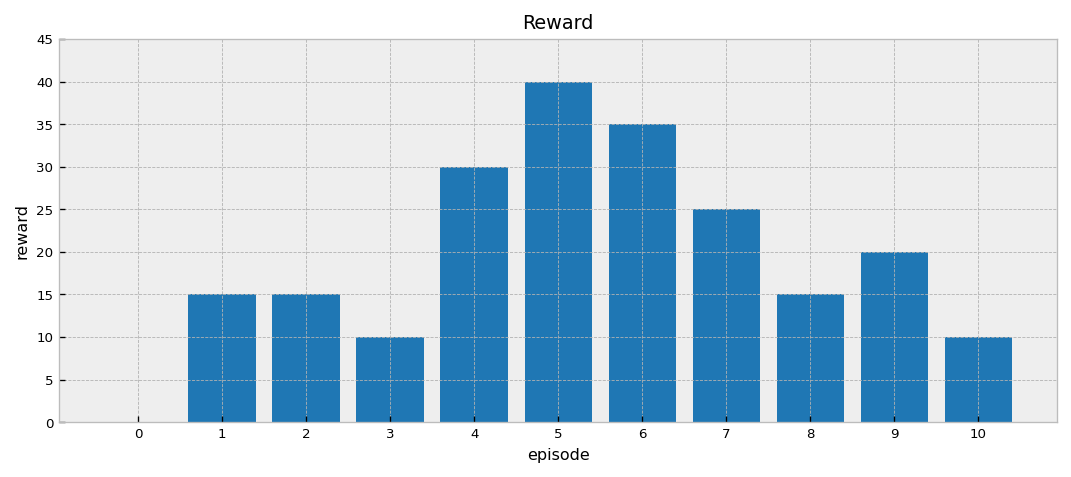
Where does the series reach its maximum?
5
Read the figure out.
Title: Reward
x-axis: episode, ticks 0 1 2 3 4 5 6 7 8 9 10
y-axis: reward, ticks 0 5 10 15 20 25 30 35 40 45
Values:
0 15 15 10 30 40 35 25 15 20 10
